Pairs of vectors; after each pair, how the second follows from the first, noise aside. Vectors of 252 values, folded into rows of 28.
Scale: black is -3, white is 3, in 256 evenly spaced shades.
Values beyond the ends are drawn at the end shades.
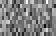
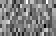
copied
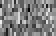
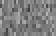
shrunk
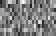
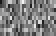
copied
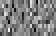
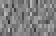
shrunk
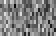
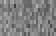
shrunk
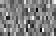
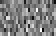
negated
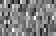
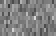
shrunk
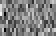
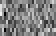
copied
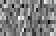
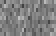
shrunk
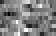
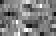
copied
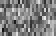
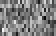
negated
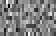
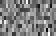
reversed
